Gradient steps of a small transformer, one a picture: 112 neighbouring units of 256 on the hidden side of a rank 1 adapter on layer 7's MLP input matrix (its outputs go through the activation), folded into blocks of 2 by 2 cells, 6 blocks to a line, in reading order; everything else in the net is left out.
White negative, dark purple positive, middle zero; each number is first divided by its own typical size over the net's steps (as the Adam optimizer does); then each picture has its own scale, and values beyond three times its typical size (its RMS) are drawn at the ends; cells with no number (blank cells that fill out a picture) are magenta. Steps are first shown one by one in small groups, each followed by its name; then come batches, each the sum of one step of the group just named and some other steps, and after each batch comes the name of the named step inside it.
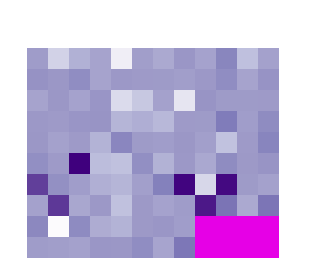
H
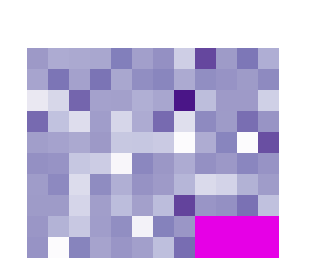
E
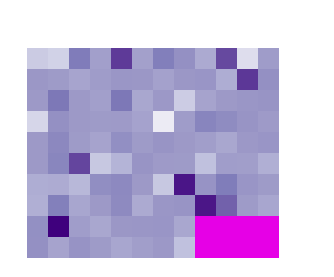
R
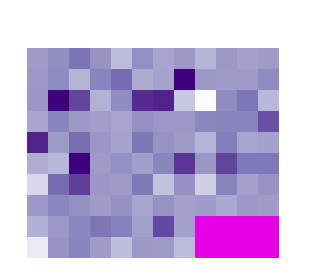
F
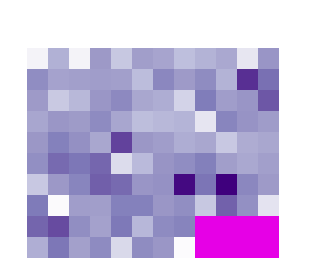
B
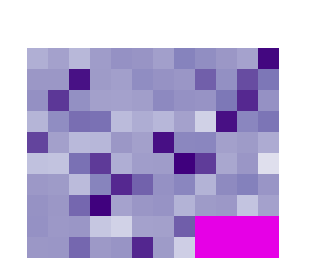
B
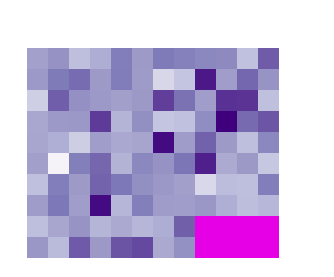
E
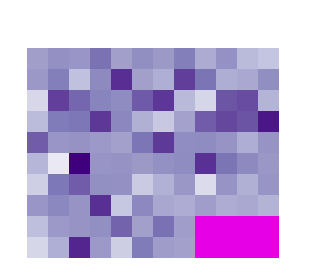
F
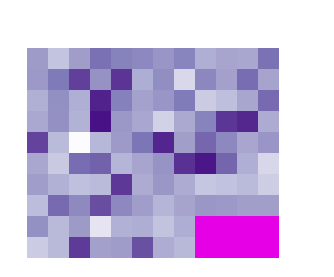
E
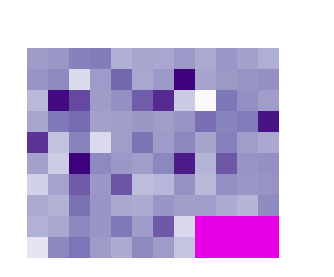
F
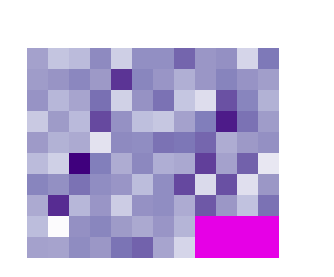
H
